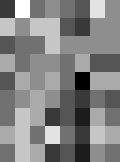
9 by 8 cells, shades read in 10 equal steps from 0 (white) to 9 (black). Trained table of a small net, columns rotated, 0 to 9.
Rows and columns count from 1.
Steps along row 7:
down up up down up down up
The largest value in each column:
7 5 5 7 6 9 6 6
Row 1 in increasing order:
0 1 4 4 5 5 6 7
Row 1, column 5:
5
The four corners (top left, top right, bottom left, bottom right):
7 4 5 5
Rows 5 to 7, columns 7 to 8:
3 3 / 5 6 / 3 5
